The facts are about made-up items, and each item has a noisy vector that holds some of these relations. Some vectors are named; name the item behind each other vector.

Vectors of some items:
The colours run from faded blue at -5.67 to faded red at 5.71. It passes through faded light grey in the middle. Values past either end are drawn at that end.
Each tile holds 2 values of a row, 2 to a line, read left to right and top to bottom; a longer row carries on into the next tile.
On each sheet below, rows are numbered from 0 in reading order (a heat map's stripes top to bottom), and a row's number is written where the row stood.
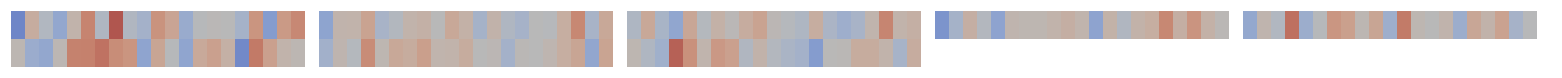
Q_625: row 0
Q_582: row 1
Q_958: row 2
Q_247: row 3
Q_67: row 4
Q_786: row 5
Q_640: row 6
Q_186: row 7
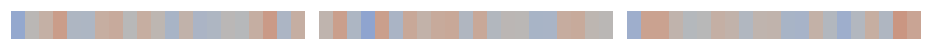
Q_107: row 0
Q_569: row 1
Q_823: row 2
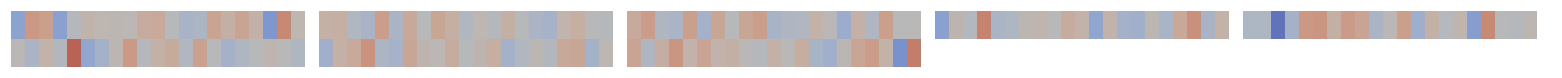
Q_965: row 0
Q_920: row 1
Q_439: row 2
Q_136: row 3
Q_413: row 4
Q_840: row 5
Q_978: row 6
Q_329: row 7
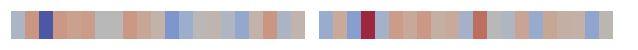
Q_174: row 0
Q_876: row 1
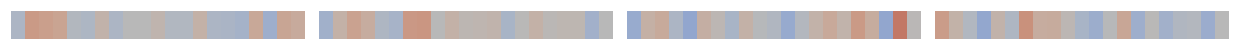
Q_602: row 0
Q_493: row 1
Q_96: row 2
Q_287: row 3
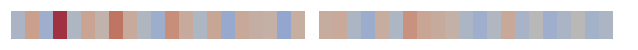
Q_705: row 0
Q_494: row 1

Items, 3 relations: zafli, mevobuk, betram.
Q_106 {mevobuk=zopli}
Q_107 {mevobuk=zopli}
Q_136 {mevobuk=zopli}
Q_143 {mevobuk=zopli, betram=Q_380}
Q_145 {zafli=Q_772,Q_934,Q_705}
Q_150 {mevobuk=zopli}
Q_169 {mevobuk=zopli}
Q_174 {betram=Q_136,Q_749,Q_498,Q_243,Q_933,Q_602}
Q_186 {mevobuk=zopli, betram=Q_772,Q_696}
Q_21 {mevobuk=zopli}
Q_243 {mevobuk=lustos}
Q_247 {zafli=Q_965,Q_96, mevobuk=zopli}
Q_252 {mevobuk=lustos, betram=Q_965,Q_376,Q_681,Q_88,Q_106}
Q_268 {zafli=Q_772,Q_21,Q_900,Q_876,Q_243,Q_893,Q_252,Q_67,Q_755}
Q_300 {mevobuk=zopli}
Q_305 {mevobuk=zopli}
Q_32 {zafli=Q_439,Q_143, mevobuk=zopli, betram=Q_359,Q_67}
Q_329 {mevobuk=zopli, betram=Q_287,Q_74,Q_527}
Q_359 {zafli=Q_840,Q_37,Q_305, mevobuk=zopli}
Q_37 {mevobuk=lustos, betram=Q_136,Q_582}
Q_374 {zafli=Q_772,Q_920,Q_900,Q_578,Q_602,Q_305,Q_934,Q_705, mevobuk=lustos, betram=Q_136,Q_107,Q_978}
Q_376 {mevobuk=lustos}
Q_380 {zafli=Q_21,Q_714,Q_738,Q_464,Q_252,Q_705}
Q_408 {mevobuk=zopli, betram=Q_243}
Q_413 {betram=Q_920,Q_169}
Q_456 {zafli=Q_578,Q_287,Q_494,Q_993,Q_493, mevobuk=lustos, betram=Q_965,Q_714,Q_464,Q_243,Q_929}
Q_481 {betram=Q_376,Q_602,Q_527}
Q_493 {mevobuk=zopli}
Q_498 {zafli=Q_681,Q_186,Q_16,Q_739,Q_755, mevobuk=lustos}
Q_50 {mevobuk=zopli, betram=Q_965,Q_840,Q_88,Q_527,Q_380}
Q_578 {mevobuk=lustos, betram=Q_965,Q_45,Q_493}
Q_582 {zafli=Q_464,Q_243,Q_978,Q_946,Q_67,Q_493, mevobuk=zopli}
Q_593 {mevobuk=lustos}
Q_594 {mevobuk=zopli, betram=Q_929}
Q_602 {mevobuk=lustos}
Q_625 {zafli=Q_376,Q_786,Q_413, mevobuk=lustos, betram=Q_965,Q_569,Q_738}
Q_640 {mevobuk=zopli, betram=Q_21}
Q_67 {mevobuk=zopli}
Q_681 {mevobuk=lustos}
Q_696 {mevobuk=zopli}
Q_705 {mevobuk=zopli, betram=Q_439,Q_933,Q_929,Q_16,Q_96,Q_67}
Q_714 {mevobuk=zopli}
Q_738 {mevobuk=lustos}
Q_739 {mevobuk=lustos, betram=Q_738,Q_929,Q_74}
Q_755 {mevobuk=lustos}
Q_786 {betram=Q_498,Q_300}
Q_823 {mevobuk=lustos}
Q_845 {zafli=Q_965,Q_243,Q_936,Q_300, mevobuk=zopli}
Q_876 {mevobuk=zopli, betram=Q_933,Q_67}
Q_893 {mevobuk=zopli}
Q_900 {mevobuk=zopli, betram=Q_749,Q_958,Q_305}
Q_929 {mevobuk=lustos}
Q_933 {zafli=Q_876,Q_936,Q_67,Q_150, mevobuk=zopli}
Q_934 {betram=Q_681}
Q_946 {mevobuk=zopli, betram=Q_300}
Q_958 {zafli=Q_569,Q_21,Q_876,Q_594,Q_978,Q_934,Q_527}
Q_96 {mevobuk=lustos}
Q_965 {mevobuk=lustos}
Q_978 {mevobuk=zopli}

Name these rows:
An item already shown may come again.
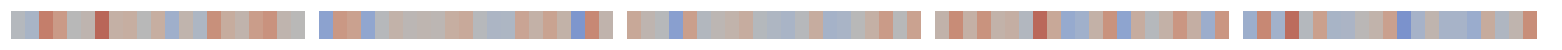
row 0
Q_300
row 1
Q_965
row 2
Q_74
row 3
Q_594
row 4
Q_374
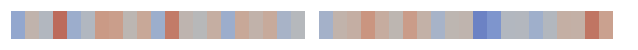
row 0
Q_67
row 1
Q_498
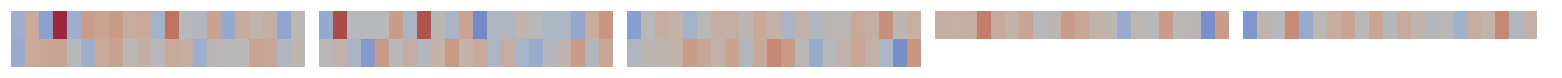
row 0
Q_876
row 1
Q_456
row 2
Q_845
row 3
Q_143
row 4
Q_933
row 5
Q_714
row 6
Q_380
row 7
Q_50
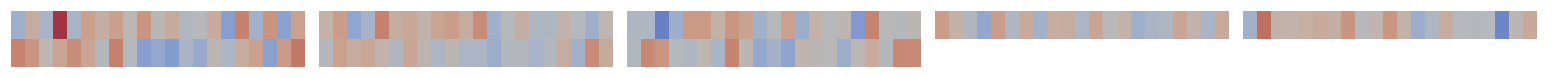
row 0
Q_32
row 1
Q_934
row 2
Q_413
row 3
Q_527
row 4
Q_578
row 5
Q_739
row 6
Q_755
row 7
Q_929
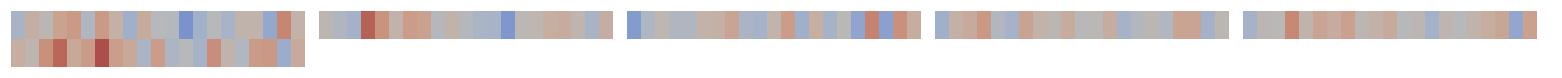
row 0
Q_681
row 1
Q_186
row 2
Q_376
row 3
Q_978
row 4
Q_640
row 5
Q_946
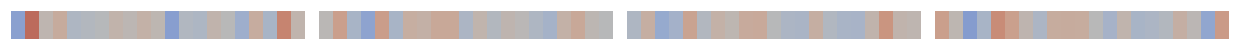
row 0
Q_243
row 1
Q_464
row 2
Q_749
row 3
Q_481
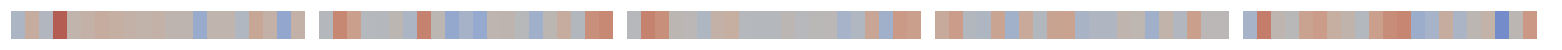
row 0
Q_900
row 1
Q_929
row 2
Q_738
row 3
Q_439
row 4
Q_252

